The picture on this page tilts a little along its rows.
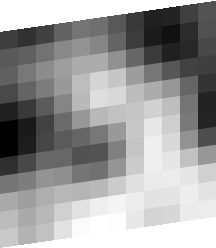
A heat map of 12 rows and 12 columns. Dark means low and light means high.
Slope: up to the bottom. Lone odd cells: none. Roughest part: middle right. Calmest part: bottom right.
